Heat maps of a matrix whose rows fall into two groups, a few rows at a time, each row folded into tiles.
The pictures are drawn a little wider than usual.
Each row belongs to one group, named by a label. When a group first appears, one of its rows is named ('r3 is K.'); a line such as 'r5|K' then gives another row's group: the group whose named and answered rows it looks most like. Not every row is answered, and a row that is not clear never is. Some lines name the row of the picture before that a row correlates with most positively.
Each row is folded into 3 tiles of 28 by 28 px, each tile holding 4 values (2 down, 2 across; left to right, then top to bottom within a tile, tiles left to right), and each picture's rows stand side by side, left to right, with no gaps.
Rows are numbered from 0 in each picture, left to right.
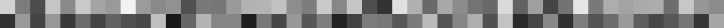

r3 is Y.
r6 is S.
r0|Y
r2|Y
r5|Y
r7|Y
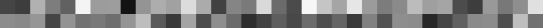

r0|S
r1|Y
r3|S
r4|Y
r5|S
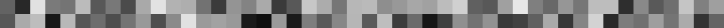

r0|S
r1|Y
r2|Y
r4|Y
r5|Y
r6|Y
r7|Y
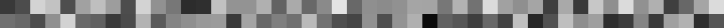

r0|S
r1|Y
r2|S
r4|Y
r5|S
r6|Y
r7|Y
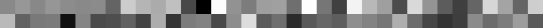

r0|Y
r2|S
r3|S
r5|S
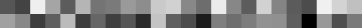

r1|S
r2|S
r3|Y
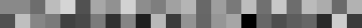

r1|S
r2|Y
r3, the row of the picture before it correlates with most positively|1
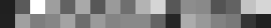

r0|S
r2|Y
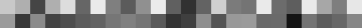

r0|Y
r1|Y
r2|S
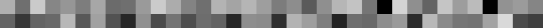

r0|S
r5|Y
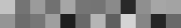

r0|Y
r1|Y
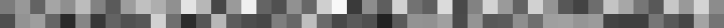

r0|Y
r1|S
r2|Y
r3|Y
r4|S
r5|S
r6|Y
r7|S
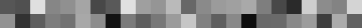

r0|S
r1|S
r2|Y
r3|S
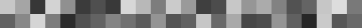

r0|Y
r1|S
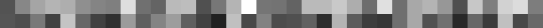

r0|S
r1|S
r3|S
